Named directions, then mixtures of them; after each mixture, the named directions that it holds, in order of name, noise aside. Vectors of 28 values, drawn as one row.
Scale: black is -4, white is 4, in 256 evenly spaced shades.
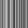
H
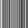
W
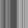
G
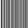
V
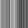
G, V, W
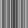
G, H, W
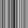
G, H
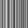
H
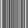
G, W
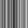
G, H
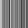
V, W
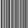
V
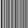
V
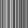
H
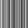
G, H, W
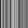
G, H, V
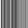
G, V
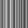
H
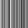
H, V, W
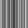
G, H, W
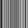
W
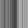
G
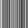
W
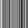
W
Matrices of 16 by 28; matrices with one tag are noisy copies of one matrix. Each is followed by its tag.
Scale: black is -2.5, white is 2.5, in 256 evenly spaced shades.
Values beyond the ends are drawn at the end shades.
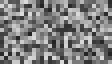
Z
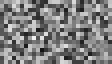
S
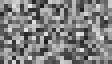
S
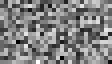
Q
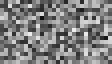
Q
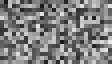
Q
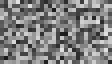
Q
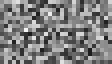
S
